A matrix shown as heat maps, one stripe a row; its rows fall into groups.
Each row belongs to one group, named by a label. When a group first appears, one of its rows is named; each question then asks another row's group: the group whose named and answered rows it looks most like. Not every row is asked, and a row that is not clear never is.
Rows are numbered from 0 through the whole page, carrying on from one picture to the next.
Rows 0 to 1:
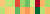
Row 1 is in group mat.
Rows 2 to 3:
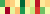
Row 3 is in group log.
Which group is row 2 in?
log
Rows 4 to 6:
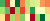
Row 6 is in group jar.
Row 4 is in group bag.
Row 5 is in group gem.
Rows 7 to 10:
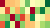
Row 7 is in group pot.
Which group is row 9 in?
gem
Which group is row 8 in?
jar
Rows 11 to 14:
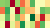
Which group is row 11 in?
gem
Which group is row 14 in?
log
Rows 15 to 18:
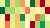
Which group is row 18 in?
jar
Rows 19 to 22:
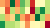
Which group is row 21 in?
mat
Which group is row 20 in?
jar
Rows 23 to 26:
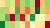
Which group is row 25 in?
gem
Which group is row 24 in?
mat
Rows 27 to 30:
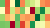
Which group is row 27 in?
bag
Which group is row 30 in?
gem
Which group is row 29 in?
mat
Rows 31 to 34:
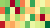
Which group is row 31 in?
gem
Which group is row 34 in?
pot
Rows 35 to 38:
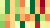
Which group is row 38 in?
log
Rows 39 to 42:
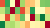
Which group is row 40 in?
gem
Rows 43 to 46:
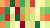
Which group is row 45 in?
bag
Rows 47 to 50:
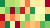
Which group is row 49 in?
pot
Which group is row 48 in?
gem
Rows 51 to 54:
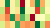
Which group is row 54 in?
mat
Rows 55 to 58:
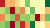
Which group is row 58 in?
gem
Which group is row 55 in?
pot
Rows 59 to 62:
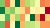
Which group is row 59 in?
bag
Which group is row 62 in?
bag
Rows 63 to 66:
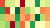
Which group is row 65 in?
mat
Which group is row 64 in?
bag
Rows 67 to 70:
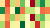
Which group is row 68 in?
bag
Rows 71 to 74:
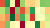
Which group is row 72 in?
gem
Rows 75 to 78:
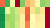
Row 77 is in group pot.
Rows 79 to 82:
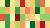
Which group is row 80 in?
mat
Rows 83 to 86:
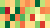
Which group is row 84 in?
bag
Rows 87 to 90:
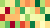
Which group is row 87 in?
mat
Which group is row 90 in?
gem
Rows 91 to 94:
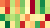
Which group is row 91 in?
jar
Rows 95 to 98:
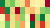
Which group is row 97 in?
jar
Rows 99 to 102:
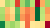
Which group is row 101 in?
mat
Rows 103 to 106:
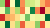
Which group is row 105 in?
pot
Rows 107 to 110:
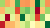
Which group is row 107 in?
mat
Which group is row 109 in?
log
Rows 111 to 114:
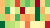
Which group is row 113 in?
mat
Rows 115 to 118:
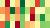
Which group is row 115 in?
log
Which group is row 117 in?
jar
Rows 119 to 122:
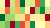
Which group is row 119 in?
log
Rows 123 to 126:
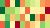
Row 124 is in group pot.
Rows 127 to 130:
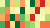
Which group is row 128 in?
log
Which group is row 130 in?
bag
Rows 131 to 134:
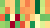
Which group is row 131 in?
mat
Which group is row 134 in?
gem
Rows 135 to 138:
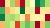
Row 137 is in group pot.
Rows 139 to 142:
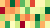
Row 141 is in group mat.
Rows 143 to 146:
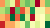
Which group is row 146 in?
pot
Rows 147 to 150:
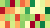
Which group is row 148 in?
pot
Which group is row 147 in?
gem
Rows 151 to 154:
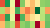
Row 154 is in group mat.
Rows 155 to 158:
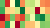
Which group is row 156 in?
log
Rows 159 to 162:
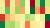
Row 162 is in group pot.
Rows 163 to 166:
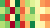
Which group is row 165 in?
bag
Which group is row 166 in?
gem
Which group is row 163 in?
bag
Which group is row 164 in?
gem
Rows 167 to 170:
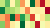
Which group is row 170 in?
log
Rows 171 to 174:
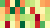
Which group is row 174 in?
log
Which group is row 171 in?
bag
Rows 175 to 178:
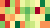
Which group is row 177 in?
pot
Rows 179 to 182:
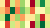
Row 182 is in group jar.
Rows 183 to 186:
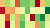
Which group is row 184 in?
pot
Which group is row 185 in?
jar
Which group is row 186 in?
log
